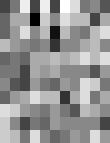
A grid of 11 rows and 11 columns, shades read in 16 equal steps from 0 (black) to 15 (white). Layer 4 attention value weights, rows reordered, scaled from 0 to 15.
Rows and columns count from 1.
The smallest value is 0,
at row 2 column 4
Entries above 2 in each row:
11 10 10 11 11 11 11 11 11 11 11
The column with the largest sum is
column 9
